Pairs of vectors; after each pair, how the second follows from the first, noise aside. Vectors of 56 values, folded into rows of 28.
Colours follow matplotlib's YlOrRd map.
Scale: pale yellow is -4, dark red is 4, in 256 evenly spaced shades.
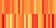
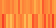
shrunk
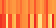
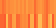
shrunk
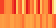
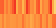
shrunk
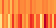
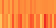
shrunk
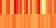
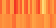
shrunk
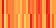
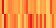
sign-scrambled
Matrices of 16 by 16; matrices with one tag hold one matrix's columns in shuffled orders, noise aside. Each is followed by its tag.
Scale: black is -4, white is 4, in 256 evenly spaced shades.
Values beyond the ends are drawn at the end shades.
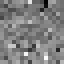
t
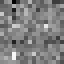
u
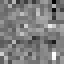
u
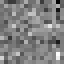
u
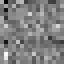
u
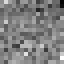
t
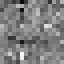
u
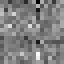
u
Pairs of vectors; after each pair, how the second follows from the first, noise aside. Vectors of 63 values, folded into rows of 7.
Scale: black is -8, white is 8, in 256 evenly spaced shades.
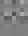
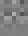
negated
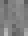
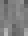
copied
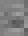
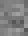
copied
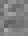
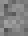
negated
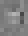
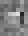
scaled up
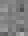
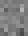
sign-scrambled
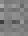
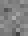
shuffled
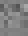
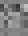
scaled up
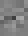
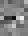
scaled up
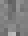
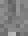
copied
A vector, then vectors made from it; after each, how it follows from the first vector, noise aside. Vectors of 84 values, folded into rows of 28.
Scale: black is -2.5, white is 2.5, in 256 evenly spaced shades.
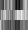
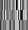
sign-scrambled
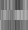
shrunk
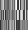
sign-scrambled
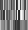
sign-scrambled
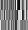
sign-scrambled
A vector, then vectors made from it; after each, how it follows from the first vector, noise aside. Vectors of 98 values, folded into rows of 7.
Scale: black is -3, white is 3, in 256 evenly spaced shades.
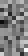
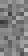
shrunk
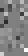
partly zeroed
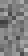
shrunk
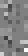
partly zeroed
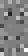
partly zeroed
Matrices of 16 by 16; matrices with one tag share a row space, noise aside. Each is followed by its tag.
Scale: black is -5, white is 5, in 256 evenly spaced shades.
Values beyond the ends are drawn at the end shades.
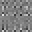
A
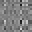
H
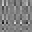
A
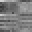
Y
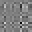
H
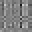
H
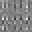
A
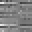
Y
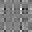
H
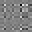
H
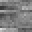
Y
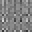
A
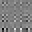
A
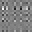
A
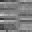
Y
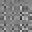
H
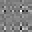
H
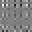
A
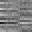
Y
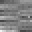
Y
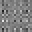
A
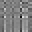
H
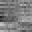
Y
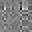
H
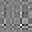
H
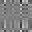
H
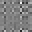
H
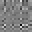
H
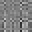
H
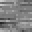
Y
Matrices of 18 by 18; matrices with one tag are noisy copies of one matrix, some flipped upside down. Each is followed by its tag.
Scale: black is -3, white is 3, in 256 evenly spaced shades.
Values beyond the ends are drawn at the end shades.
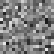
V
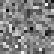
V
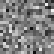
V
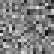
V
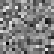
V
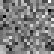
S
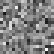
V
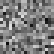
V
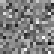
S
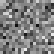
S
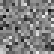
S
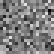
S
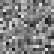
V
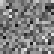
S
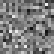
V
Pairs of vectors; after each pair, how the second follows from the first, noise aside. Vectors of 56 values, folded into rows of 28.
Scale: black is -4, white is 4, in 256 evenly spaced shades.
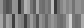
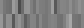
shrunk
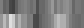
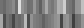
shuffled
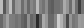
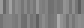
shrunk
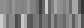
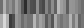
shuffled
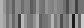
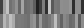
shuffled
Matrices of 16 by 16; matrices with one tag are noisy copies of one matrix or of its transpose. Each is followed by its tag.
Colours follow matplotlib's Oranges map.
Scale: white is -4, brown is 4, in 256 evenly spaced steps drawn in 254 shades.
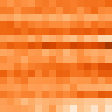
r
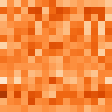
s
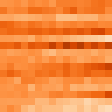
r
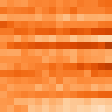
r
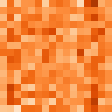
s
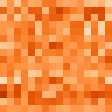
s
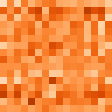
s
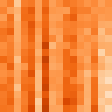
r
